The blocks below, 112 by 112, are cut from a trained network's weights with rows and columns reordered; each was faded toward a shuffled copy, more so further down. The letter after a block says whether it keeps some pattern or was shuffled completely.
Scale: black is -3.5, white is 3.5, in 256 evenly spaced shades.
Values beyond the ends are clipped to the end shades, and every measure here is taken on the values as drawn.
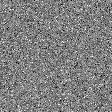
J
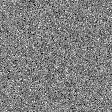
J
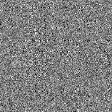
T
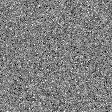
J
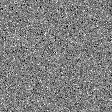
J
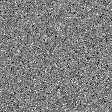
J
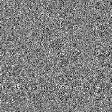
T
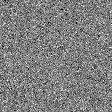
J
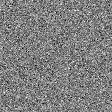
J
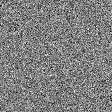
J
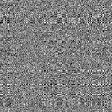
T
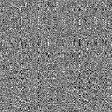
T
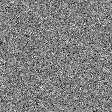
J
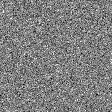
J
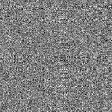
T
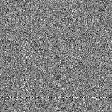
T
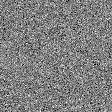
J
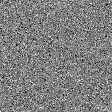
J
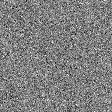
J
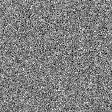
J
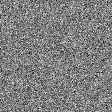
J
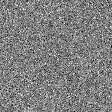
J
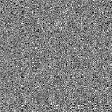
T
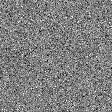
J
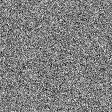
J
